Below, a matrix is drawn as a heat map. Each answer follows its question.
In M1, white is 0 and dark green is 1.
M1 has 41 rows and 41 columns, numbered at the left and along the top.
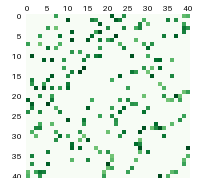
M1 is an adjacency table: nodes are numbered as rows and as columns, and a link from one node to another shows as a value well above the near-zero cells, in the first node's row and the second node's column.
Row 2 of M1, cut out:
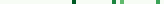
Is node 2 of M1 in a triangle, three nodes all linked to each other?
no
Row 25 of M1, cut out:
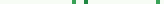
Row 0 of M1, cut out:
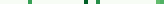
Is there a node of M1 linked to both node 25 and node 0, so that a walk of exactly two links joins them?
yes
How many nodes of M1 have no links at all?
1
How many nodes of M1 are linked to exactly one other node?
0
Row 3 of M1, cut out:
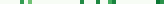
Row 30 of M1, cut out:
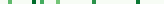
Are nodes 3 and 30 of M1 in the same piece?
yes
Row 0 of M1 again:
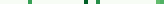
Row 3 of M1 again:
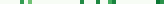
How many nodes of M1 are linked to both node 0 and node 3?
4
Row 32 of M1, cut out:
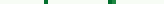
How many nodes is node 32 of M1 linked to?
3
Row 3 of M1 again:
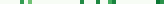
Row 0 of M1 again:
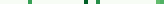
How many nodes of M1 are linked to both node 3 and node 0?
4
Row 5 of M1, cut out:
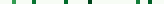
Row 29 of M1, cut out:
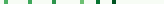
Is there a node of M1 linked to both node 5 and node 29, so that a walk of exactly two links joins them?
no
